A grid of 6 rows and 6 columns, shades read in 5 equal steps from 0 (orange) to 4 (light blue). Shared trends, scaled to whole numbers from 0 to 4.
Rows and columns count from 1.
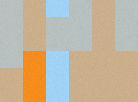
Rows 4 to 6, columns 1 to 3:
3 0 4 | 2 0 4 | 2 0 4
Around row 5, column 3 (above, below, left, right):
4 4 0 2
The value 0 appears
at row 4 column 2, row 5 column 2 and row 6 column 2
